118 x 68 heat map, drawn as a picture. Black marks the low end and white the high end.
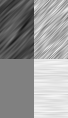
The table splits into 2 rows of 2 panels. Panel 1,1: low, slanting up to the right. Panel 1,2: high, slanting up to the right. Panel 2,1: middling, flat. Panel 2,2: very high, streaked across, faint in contrast.
